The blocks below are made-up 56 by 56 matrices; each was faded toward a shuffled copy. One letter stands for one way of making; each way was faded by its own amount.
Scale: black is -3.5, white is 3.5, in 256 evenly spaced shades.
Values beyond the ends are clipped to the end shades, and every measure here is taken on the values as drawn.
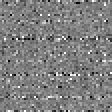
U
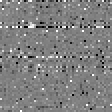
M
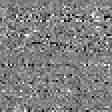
U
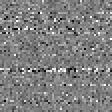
U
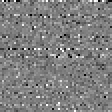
U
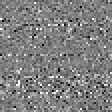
U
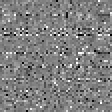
M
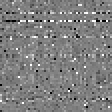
M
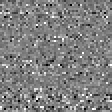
U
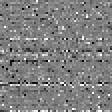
M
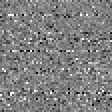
U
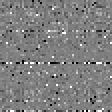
M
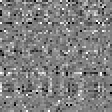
M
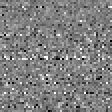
U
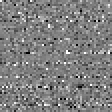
U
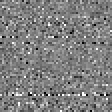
U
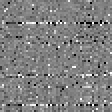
M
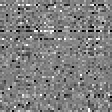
M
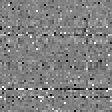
M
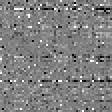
M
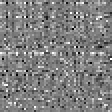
M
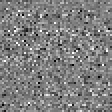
U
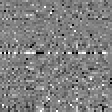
M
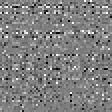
M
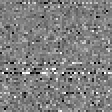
U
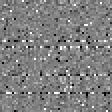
M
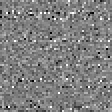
U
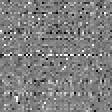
M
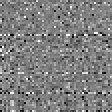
M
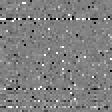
M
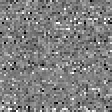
U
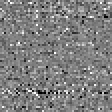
U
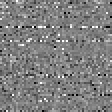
U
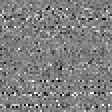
U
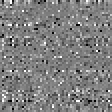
M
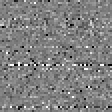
U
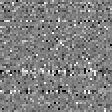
M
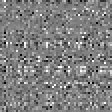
M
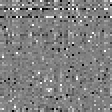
M
